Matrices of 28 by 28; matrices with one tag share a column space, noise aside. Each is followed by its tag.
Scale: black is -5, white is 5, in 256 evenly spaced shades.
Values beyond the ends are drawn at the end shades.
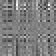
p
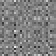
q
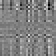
p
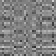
q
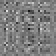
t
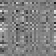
t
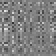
t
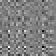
q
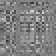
t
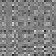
q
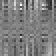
p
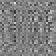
t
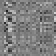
t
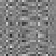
q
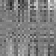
p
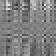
p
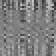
p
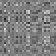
t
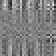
p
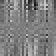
p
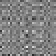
q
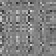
t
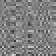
q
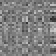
t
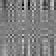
p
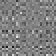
q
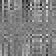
p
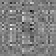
t
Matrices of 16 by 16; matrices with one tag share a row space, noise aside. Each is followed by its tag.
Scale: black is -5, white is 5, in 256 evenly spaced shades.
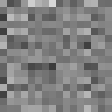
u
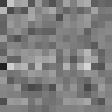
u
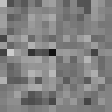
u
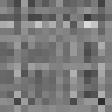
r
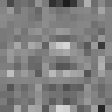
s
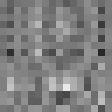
s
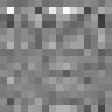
s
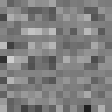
u
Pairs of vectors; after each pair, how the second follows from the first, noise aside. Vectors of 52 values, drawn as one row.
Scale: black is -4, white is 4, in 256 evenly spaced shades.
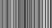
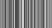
shuffled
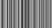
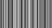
shuffled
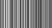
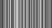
shuffled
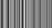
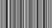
shuffled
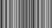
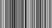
shuffled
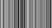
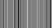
partly zeroed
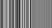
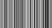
shuffled
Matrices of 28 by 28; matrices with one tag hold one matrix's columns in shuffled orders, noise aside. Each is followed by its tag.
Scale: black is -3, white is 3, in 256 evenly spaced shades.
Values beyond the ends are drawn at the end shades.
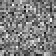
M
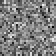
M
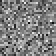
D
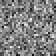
M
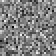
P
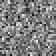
M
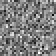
P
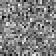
M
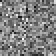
M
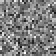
P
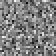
P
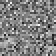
D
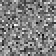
D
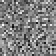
D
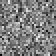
M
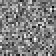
M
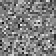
D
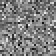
D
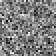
P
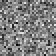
D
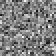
P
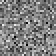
D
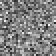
D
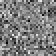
P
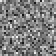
P
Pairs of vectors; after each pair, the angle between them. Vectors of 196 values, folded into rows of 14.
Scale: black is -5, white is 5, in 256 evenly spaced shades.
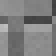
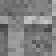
nearly opposite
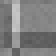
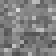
partly aligned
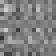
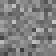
partly aligned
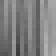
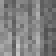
nearly opposite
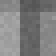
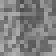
partly aligned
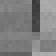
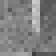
nearly opposite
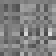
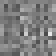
nearly parallel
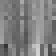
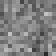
partly opposed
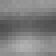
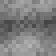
nearly parallel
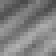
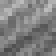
nearly opposite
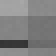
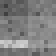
nearly opposite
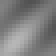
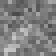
partly aligned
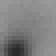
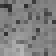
partly opposed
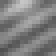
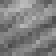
nearly parallel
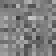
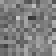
nearly opposite
